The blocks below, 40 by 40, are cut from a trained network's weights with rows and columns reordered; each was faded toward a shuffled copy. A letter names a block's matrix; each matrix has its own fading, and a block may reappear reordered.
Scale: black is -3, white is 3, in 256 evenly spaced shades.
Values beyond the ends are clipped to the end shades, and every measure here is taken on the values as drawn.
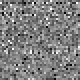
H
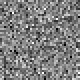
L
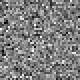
L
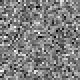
L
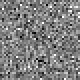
H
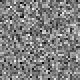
L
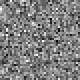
L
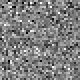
H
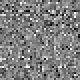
H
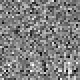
L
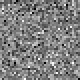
H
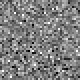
H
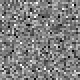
H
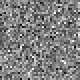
L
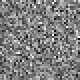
L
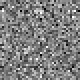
L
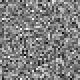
L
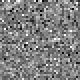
H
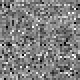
H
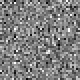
L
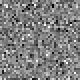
H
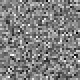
L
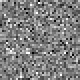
H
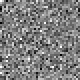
L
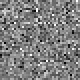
H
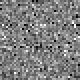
H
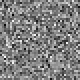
L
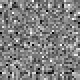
H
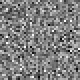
L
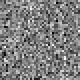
L
